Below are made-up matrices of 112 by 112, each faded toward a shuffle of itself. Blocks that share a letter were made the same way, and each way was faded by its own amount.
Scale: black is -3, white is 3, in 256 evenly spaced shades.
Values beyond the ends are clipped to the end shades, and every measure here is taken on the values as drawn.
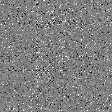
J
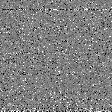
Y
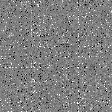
J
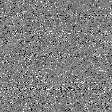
Y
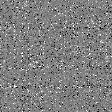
J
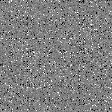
J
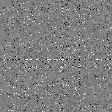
J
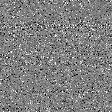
Y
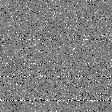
Y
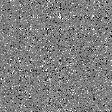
J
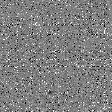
J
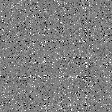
J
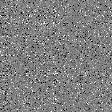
J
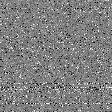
Y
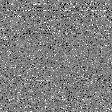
Y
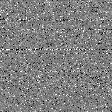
Y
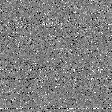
Y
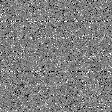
Y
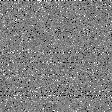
Y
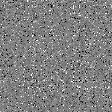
J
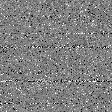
Y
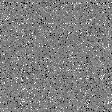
J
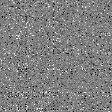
J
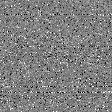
Y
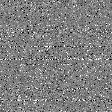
Y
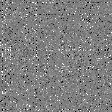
J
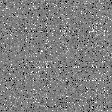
J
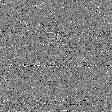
Y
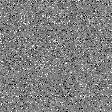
Y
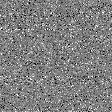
Y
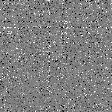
J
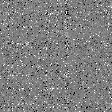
J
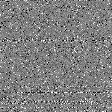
Y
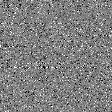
Y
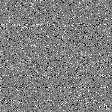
Y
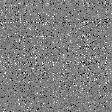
J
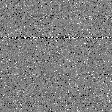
Y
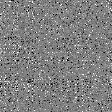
J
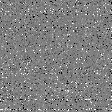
J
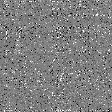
J
